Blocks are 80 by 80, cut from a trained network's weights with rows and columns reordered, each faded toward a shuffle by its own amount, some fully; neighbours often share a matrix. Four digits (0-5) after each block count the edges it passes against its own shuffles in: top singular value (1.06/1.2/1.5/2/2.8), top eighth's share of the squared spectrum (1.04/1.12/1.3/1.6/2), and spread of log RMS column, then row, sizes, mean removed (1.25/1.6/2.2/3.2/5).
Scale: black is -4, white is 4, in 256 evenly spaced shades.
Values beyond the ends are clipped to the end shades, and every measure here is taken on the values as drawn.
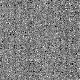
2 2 0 1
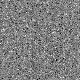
0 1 0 0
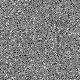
0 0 0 0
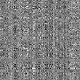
3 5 2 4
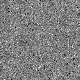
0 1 0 0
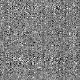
2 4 1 3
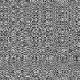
4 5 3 3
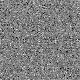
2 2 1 0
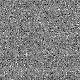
2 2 1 0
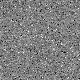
0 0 0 0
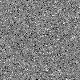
0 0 0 0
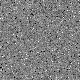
0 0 0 0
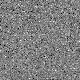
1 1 0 0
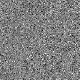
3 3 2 1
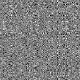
3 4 3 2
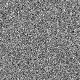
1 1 0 0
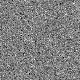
2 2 1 0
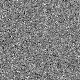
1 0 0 0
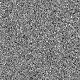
2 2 0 0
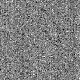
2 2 0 1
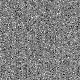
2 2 0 0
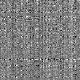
3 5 2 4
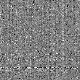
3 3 1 2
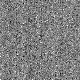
2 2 1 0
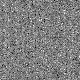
1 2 0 0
